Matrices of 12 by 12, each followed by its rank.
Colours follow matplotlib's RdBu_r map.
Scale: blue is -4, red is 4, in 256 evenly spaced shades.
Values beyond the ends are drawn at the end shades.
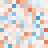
full rank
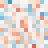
full rank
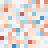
full rank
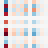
one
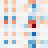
two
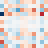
two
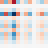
one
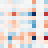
two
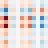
one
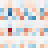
two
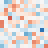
full rank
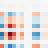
one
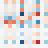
two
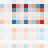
one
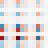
one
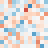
full rank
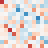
full rank
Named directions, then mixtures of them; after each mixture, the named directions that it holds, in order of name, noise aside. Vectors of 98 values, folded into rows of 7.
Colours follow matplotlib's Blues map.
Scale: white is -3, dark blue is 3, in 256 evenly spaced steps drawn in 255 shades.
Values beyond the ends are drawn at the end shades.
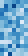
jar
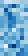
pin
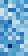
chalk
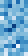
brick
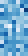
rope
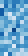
jar, pin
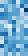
rope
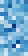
brick, rope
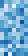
jar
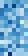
jar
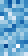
brick, pin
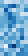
pin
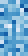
rope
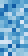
jar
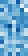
rope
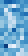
pin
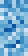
brick, chalk
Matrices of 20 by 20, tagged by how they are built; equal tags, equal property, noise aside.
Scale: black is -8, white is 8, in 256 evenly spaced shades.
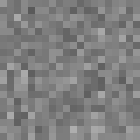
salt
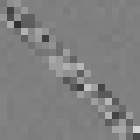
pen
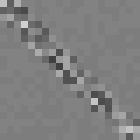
pen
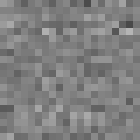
salt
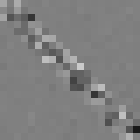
pen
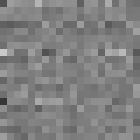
salt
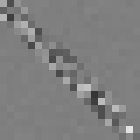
pen
